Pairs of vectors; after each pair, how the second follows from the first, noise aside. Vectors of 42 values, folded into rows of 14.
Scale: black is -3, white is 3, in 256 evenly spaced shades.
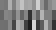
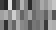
wrapped around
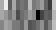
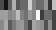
sign-scrambled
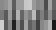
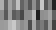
wrapped around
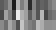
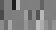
partly zeroed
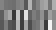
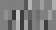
partly zeroed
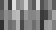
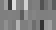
partly zeroed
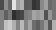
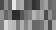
copied
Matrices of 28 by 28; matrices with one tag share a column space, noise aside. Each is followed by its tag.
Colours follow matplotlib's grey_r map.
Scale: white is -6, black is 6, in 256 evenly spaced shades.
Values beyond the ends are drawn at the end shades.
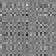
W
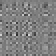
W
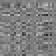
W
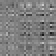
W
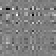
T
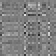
W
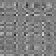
W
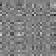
W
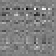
T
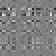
T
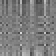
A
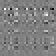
T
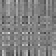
A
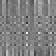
A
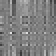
A
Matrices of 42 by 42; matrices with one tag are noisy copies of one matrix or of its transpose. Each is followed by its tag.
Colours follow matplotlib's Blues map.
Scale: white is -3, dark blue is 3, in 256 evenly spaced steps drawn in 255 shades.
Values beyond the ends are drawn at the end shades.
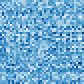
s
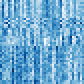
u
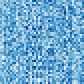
s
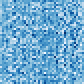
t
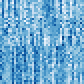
u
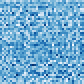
t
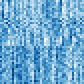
u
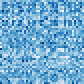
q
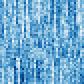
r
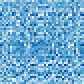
t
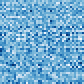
s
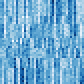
r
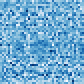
t
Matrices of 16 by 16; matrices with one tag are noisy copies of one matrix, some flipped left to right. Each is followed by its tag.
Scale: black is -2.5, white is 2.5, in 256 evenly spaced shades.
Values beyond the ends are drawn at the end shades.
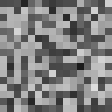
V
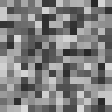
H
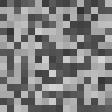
V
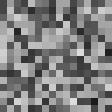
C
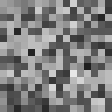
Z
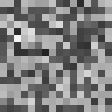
H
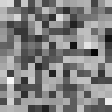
H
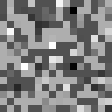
C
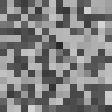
Z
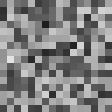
C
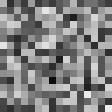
V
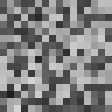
Z
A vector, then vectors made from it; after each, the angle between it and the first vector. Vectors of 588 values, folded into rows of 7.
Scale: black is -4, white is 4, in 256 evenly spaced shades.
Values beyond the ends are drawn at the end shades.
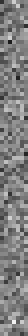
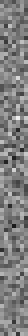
partly opposed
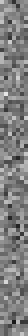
nearly opposite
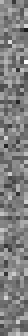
partly opposed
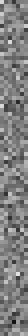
nearly opposite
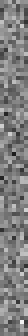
orthogonal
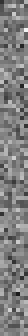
orthogonal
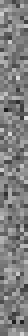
nearly opposite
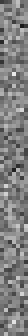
partly aligned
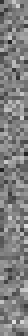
nearly parallel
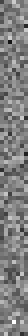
nearly parallel
